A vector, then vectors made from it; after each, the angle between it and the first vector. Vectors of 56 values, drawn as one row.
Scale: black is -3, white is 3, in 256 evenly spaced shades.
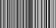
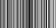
nearly parallel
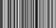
orthogonal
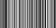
partly opposed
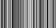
partly opposed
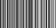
nearly parallel
